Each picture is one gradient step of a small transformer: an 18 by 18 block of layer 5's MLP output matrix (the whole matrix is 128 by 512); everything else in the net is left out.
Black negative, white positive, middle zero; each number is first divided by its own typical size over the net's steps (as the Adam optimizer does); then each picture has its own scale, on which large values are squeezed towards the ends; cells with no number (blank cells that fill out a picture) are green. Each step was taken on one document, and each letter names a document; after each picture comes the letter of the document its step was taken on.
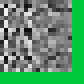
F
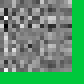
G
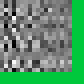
G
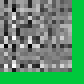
G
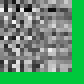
G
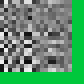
F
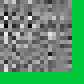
G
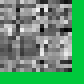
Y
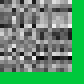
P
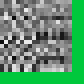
F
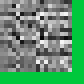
Y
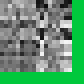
Y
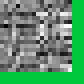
Y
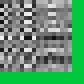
F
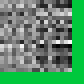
P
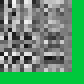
F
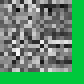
F
